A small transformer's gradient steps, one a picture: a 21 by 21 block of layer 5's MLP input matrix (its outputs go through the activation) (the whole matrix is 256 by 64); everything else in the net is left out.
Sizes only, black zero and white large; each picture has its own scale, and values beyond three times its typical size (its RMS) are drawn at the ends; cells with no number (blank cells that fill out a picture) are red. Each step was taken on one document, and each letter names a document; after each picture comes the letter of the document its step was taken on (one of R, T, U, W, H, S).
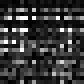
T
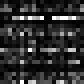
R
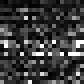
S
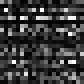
R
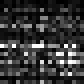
S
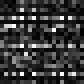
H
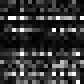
R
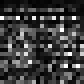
H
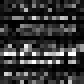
R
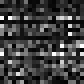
S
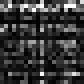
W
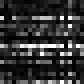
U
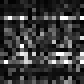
H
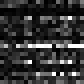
U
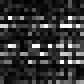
U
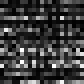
W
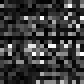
U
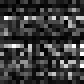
S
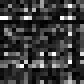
W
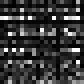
R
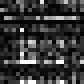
R
